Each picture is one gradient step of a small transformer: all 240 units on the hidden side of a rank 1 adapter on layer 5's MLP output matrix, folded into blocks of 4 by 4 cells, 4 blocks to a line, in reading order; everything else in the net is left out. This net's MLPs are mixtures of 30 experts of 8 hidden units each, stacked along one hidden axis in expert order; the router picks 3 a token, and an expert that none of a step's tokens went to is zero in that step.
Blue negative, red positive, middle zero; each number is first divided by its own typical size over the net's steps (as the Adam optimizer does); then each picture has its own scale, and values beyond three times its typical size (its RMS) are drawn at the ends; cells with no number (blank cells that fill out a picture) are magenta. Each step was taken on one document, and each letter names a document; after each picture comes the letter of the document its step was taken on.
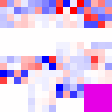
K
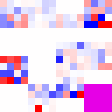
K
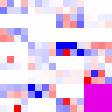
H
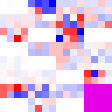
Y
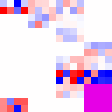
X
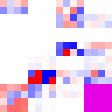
H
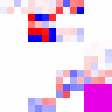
X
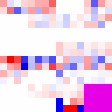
K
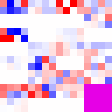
H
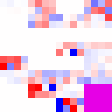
Y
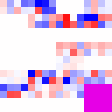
Y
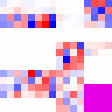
Y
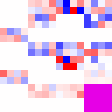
K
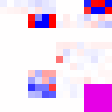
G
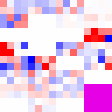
K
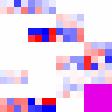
X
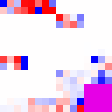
X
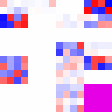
K
